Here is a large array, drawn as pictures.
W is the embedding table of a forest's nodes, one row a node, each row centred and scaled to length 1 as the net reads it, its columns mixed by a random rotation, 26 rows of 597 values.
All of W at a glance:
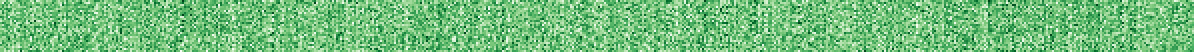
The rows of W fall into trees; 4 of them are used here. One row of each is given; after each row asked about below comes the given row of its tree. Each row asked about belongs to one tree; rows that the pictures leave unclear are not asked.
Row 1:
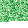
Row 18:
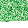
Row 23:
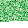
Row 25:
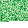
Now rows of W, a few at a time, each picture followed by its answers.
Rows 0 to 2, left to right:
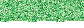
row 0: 1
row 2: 25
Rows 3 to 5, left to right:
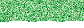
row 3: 23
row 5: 18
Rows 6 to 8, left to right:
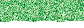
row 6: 23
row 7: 1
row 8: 25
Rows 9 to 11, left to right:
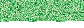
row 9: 18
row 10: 1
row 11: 23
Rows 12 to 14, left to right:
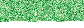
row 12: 1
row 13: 25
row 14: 1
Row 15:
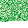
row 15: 1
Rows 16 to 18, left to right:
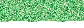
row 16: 25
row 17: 23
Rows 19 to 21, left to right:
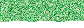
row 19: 18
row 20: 18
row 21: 23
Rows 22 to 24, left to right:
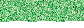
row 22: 25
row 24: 18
